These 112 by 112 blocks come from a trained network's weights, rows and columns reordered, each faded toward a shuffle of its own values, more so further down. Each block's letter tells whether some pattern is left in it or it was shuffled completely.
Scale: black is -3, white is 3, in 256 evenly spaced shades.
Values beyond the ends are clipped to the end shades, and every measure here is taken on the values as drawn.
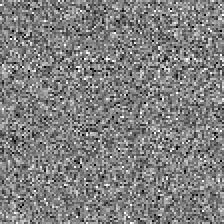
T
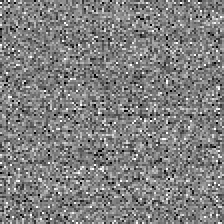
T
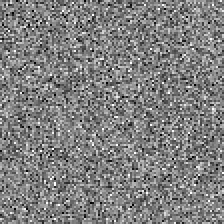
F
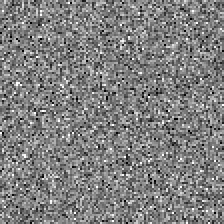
F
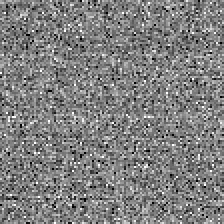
T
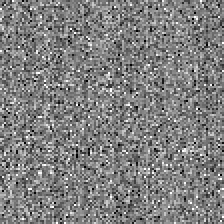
T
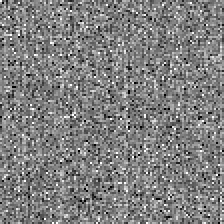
T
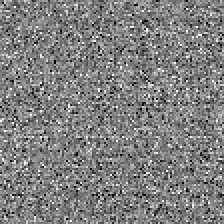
T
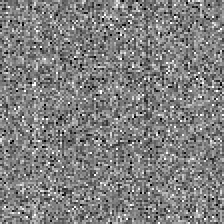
T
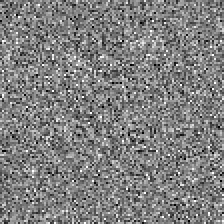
T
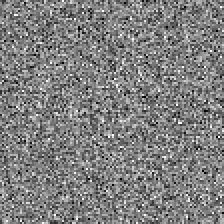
T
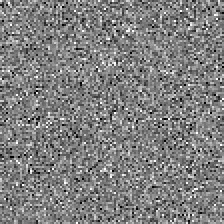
T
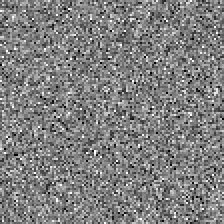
F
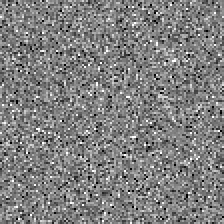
F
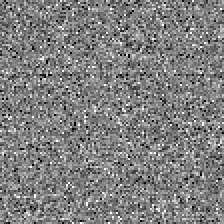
T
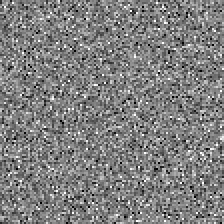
F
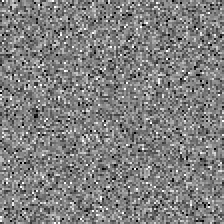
F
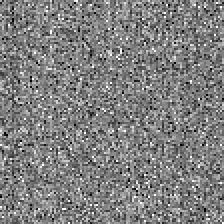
T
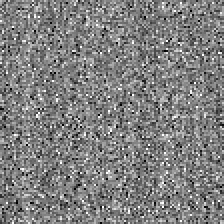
T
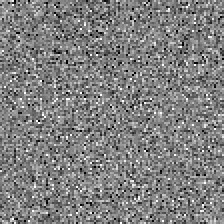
T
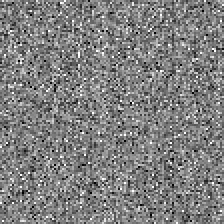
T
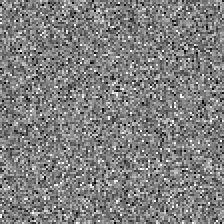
F
